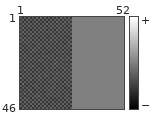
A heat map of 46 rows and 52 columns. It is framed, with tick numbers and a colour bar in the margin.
The table splits into one row of 2 panels. Panel 1,1: low, checkered. Panel 1,2: middling, flat.
